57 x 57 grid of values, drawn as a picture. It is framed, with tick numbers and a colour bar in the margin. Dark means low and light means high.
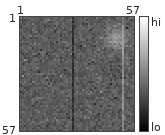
Ninth with the highest average: top right. Bumps: one, in the top right. Mirror symmetry: none. Odd lines: columns 27 and 52.
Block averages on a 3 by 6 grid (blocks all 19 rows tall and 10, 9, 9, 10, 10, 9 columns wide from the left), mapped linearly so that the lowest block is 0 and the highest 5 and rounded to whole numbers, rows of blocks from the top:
1 1 0 1 4 5
1 1 0 1 1 2
1 1 0 1 1 2
